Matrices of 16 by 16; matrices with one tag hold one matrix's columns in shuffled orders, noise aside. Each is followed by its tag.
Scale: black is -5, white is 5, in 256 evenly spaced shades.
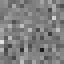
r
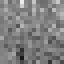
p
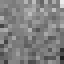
p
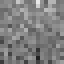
p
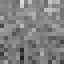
p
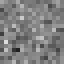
r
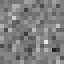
r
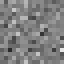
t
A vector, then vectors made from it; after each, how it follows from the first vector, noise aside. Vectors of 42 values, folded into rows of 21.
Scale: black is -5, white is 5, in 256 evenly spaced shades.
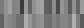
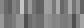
negated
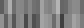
reversed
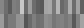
negated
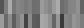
reversed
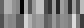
scaled up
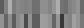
reversed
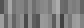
reversed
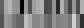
scaled up
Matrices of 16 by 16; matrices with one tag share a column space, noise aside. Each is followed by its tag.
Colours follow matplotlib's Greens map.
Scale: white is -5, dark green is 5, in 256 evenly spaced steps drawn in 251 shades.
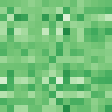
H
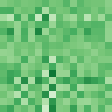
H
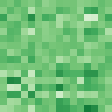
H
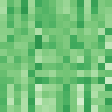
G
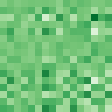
H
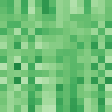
G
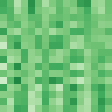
G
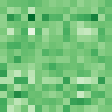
H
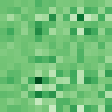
H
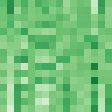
G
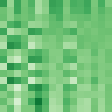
G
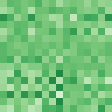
H
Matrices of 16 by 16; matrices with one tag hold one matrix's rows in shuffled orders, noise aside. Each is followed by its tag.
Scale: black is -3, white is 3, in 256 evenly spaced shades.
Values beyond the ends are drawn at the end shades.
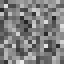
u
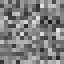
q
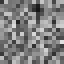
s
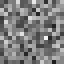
u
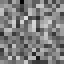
s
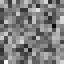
u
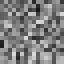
s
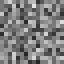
s
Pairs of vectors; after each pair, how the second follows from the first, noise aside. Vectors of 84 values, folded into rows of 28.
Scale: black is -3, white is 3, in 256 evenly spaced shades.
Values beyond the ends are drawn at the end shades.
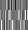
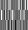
wrapped around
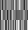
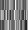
shuffled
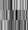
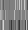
partly zeroed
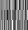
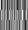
wrapped around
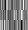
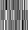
reversed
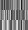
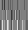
partly zeroed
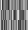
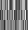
wrapped around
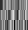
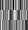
reversed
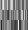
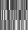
reversed
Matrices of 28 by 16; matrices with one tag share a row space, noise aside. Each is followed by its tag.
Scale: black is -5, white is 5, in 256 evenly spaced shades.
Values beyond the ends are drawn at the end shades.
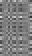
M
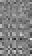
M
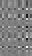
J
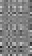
M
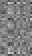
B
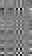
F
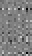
J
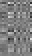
B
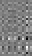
J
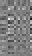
B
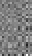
J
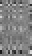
M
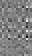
J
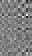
J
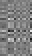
B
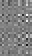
J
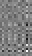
J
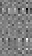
J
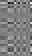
B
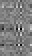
F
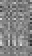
M
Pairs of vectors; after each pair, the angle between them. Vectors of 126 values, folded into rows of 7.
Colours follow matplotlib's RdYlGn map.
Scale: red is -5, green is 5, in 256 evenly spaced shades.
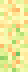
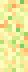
partly aligned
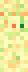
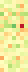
nearly opposite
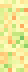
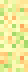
nearly parallel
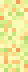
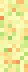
nearly parallel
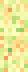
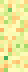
nearly opposite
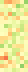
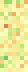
nearly opposite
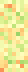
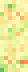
nearly opposite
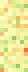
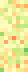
nearly opposite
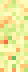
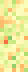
nearly parallel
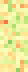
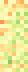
partly aligned
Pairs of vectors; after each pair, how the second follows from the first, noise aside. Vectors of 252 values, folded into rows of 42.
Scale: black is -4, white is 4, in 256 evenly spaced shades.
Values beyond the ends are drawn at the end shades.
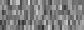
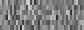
shuffled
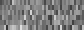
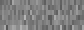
shrunk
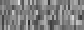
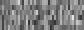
copied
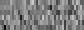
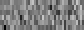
copied
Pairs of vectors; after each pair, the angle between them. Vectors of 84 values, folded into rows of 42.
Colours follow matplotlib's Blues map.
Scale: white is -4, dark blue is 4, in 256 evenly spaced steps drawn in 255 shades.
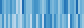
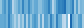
partly aligned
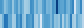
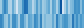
partly opposed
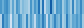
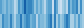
orthogonal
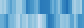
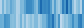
nearly parallel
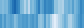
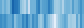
nearly parallel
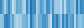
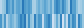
partly opposed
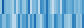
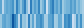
nearly opposite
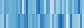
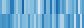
partly opposed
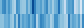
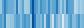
partly aligned
